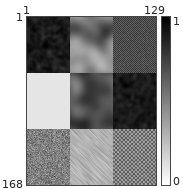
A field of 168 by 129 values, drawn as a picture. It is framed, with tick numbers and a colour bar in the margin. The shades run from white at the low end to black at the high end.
It is made of 3 by 3 panels. Panel 1,1: very high, blotchy, faint in contrast. Panel 1,2: middling, smooth, strong in contrast. Panel 1,3: high, checkered. Panel 2,1: very low, flat. Panel 2,2: high, smooth. Panel 2,3: very high, blotchy, faint in contrast. Panel 3,1: middling, fine-grained. Panel 3,2: low, slanting down to the right, faint in contrast. Panel 3,3: middling, checkered, strong in contrast.
